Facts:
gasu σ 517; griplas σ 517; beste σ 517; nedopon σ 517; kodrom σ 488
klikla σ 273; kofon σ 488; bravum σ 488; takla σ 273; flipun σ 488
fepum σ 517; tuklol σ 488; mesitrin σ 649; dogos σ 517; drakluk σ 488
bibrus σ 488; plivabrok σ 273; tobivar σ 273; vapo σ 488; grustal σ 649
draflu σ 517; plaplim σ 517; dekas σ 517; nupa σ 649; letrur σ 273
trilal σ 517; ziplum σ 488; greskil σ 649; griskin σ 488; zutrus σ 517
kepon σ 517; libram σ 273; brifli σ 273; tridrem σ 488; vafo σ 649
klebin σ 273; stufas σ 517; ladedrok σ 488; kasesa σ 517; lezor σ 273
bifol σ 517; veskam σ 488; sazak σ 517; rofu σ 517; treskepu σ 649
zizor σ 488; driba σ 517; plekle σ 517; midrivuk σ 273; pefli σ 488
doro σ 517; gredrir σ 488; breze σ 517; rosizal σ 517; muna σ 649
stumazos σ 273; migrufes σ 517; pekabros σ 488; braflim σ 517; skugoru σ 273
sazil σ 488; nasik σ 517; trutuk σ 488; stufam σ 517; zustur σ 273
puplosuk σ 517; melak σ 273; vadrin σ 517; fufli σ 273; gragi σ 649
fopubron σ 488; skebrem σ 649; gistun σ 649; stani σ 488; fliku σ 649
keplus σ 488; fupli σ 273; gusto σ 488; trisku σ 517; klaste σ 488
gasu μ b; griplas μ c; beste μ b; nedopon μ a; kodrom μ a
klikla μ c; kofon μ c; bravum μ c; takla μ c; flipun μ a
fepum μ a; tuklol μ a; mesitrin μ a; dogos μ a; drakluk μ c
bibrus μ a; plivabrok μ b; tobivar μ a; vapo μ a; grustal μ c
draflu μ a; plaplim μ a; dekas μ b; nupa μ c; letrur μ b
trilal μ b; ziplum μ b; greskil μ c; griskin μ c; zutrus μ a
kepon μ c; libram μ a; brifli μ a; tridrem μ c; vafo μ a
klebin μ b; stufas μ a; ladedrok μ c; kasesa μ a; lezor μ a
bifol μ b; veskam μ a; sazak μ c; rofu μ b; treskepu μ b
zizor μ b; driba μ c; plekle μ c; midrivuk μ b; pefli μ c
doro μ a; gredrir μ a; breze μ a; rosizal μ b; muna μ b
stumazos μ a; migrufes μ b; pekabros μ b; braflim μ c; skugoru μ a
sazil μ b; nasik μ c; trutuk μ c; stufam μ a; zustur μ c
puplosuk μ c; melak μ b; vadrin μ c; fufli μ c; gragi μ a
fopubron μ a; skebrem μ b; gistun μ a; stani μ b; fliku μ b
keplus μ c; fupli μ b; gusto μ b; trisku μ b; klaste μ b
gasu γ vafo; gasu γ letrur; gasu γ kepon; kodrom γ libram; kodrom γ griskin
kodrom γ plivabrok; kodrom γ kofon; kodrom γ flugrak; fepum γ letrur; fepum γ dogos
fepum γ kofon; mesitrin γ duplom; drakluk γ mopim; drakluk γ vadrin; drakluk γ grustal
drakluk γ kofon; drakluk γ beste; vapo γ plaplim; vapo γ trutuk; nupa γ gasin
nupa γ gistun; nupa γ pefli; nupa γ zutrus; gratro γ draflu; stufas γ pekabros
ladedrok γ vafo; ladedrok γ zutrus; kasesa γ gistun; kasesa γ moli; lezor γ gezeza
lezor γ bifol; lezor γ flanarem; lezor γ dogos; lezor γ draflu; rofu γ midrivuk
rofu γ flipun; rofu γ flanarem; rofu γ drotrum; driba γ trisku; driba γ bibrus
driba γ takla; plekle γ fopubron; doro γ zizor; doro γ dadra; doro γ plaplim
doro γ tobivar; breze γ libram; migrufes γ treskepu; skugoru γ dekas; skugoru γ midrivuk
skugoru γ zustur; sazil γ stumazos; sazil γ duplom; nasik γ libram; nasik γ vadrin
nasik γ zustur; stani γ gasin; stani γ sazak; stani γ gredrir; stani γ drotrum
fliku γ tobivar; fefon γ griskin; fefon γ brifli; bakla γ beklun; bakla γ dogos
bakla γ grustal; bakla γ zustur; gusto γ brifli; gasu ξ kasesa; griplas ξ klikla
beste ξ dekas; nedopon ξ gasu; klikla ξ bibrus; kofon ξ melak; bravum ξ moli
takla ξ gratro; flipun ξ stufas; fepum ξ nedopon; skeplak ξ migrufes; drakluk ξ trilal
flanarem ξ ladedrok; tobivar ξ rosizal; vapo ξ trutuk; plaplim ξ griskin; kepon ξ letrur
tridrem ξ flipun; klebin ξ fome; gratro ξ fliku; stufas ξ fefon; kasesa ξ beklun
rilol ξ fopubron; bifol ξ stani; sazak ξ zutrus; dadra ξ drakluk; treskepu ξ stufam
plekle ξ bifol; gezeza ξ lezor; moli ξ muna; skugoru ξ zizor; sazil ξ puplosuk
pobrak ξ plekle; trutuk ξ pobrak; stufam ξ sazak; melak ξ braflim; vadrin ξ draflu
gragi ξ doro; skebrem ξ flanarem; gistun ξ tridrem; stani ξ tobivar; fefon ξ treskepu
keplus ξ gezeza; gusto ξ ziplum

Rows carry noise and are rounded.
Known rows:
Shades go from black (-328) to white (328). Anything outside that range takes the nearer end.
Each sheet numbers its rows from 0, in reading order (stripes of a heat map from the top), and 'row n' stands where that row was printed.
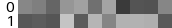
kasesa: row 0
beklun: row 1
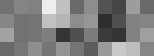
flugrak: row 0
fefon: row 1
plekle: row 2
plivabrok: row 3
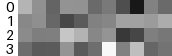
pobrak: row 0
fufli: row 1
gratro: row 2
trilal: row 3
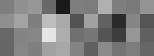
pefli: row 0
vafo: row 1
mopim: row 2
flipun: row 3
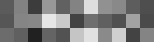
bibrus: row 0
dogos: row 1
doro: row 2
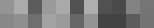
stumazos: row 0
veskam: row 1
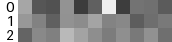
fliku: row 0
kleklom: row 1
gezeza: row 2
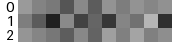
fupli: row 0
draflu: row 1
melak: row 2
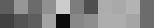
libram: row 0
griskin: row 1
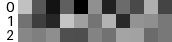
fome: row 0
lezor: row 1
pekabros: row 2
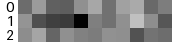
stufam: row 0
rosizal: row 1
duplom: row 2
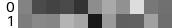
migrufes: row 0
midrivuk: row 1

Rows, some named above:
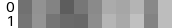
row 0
klikla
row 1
klikla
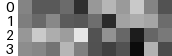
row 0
muna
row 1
bifol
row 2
gistun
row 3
flanarem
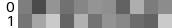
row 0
gasu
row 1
griplas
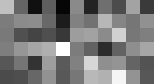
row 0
fome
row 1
pefli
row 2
migrufes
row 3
skugoru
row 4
bibrus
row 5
dekas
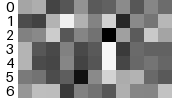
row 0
tobivar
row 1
drakluk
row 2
vadrin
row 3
fliku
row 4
fliku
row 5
zizor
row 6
takla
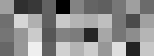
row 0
ladedrok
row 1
dadra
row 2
kepon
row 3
sazil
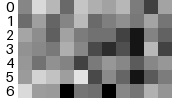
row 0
dadra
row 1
brifli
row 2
pobrak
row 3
flanarem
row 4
greskil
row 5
gistun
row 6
klebin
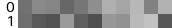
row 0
klikla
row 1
letrur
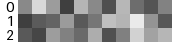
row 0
plaplim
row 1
dekas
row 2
nasik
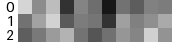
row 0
skebrem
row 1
kepon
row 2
zustur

